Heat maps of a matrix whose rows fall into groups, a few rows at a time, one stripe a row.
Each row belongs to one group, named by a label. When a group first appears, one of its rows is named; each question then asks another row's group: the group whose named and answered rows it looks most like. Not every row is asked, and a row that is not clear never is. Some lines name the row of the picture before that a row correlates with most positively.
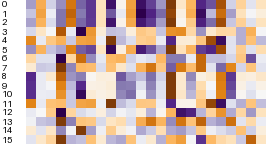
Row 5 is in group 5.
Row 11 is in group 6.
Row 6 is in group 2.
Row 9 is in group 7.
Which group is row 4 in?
6
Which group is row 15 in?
7
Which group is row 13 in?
6
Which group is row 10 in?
7
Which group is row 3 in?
7
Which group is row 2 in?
5
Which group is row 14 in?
2
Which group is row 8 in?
7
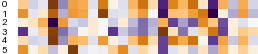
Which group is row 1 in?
6
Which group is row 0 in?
6
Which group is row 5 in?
2
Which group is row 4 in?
6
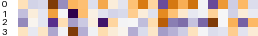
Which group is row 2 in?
5
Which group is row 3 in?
2
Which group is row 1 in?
7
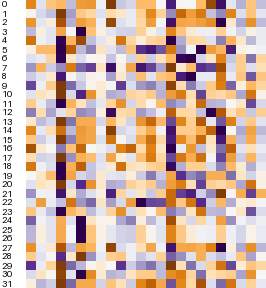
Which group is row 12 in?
5
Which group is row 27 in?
6
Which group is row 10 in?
7
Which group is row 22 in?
5
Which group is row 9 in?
7
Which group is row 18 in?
2
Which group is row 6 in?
5
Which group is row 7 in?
5
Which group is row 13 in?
6
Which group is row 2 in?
6
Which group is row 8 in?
5
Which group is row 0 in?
6
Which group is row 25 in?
7
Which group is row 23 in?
2
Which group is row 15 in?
6
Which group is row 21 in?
5
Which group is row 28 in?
2
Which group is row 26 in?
7
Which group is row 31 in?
6
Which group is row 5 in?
5
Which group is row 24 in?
7
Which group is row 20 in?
7
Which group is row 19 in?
5
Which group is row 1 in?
6
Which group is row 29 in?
7
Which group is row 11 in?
2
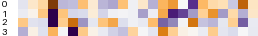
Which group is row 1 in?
5
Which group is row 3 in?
7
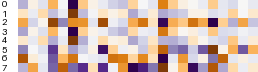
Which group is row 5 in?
5
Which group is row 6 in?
2
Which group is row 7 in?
5
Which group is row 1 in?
2
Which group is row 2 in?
6
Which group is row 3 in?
7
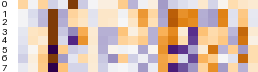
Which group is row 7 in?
5
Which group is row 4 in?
7
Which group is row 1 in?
6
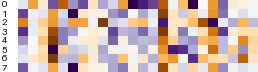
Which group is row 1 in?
7
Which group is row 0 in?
5
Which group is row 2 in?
6
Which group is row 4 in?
7
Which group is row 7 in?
7
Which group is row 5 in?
5
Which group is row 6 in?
7
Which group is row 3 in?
7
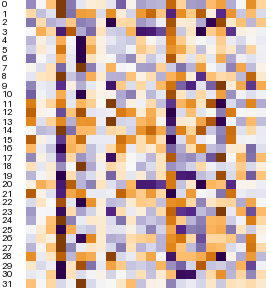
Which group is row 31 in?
2
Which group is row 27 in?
7
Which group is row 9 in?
5
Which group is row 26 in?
7
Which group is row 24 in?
7
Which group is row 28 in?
6
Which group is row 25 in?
5
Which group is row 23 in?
5
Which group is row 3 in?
5
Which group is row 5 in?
7
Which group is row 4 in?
7
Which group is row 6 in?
7
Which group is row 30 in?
5
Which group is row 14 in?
6
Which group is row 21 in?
2
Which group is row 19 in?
5
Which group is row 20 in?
5
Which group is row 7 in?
2
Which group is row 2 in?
5
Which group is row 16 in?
2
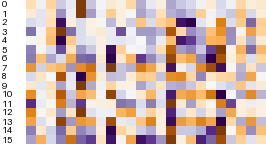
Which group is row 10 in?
6
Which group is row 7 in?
6
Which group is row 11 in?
7
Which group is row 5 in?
5
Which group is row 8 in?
7
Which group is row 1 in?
2
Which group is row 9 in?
2
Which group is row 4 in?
5
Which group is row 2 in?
5
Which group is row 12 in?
2
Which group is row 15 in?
5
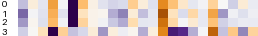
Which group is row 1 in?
7
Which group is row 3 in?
5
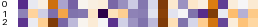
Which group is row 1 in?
5
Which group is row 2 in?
7
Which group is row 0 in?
7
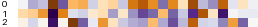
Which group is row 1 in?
5
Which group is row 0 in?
6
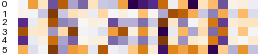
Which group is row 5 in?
6
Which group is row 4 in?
7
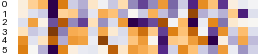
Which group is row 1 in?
2
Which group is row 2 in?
5
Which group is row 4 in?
6
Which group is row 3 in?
6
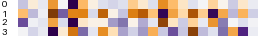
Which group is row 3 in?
2
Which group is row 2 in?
7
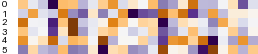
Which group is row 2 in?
2
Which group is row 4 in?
6
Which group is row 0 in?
2
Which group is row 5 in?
5
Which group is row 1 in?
5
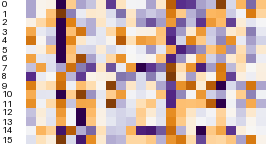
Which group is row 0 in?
5
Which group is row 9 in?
6
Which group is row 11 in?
6
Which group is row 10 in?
2
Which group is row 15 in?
7
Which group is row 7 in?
5
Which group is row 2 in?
5
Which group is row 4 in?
2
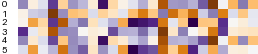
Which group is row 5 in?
5
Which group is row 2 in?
5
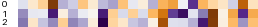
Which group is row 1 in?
5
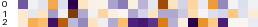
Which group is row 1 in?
2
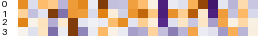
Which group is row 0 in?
6
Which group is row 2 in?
2
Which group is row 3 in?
2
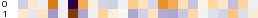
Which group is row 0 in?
7
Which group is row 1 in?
2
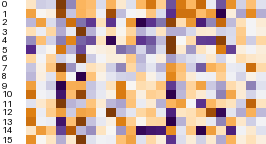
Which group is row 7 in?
7
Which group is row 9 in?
2
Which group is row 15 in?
2
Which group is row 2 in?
5
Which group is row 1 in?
6
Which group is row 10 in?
2
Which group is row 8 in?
7
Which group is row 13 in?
2
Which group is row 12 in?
6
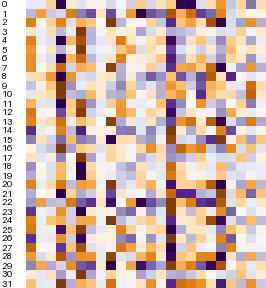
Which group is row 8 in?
5
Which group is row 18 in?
7
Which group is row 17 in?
2
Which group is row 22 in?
5
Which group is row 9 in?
7
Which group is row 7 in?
6
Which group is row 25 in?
2
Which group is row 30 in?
2
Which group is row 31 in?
6
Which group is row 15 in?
5
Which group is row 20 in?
6
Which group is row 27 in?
2
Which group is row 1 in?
5
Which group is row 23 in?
7
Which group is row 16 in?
6
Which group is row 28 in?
6
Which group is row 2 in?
6
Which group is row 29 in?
5
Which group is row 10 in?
7
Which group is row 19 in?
7
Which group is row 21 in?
5
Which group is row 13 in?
6
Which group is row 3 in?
2
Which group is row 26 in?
7
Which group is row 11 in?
2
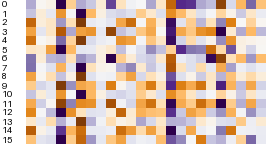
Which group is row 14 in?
2
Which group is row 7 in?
7
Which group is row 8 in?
2
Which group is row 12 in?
2
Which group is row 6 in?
5
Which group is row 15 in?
2
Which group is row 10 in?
7
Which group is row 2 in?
2
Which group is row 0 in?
5
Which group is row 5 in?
5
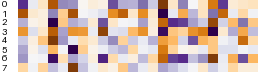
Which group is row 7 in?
2
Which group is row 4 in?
7
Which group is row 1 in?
2
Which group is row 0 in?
7
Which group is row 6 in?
5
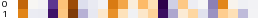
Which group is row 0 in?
2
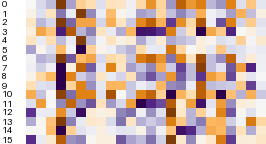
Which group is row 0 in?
6
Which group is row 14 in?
5
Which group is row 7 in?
2
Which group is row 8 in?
5
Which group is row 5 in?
7
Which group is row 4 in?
2
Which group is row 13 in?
7
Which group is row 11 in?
5
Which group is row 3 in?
5
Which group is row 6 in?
6
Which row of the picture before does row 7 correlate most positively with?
1
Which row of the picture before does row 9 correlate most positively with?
1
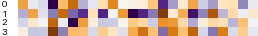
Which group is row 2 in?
7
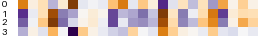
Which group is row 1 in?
7
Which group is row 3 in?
7
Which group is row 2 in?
7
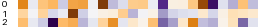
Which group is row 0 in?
6
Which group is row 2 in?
2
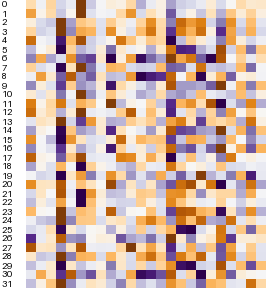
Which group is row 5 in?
5
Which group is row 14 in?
5
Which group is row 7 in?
2
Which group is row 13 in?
7
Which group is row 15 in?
2
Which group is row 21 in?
7
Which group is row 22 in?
7
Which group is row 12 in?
2
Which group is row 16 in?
5
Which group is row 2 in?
6
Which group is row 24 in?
6
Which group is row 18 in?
7
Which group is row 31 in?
7
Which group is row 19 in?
2
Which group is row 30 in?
5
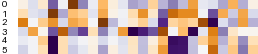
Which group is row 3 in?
5
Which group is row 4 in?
5
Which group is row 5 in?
5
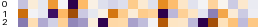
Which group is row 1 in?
2
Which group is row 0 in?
7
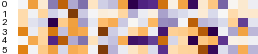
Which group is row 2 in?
2
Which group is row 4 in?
5
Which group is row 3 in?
6
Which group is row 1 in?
2
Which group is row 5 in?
6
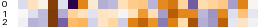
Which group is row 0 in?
7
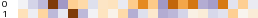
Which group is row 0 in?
6
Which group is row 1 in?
2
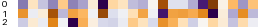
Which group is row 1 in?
6
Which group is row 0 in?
5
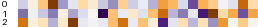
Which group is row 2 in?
2
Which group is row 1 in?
5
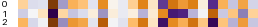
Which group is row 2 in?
6
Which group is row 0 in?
6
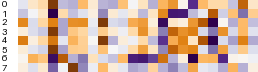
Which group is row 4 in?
6
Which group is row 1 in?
5
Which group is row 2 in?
6
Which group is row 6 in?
5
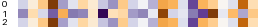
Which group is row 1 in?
5
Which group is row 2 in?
7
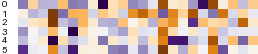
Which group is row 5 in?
7
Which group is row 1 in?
6
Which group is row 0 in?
5
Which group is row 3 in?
7
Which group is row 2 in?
7
